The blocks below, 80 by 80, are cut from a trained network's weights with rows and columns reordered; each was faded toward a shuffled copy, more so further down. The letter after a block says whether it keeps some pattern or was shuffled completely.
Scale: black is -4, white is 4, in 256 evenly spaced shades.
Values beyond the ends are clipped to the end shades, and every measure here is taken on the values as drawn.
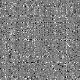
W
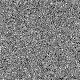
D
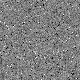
D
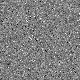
D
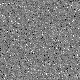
D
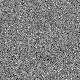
D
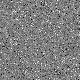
D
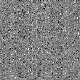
W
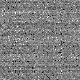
W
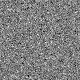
D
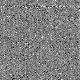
W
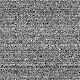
W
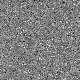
D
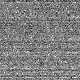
W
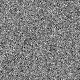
D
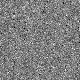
D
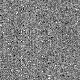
W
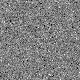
D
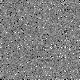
W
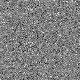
W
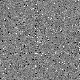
W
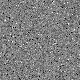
D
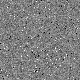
D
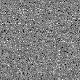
W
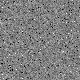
D
